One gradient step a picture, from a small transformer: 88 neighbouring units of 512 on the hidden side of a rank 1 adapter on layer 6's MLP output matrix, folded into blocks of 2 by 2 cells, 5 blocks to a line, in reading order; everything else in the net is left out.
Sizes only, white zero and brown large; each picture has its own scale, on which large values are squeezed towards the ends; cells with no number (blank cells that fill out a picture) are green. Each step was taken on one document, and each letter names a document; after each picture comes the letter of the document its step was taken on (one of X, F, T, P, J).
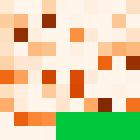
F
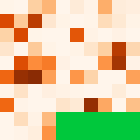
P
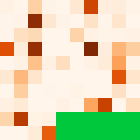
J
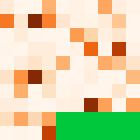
P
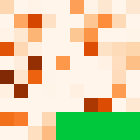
J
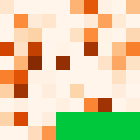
J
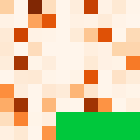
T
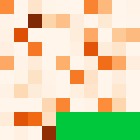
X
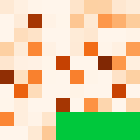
J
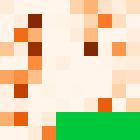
J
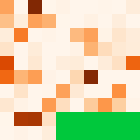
F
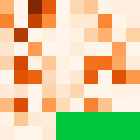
T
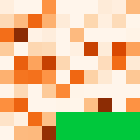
P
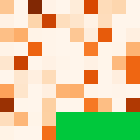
T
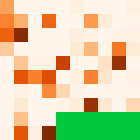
P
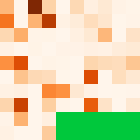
T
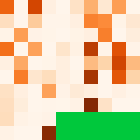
T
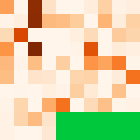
X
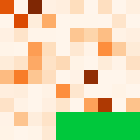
F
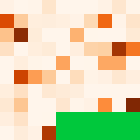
P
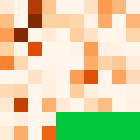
T
